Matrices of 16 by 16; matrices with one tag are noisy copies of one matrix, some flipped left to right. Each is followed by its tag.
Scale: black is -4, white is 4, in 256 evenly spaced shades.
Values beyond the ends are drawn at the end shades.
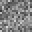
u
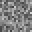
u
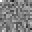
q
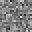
q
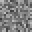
q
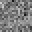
u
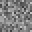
u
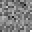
u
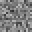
q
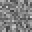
q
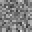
q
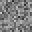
u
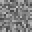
q
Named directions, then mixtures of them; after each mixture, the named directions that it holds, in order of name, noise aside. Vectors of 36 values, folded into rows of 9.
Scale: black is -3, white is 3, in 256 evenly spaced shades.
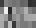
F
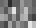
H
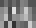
F, H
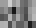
H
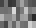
H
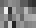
F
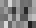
H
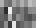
F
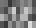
H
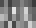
F, H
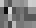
F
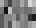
F, H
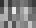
F, H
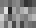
F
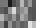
H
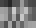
F, H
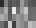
F, H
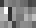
F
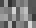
F, H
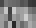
F, H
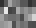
F, H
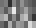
H
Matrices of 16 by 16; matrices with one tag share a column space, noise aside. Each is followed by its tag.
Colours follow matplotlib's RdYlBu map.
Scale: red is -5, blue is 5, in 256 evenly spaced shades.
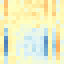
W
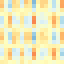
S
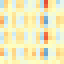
S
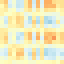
S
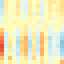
W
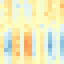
W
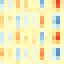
S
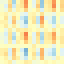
S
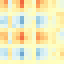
S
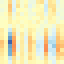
W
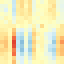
W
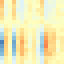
W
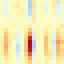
W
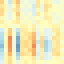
W
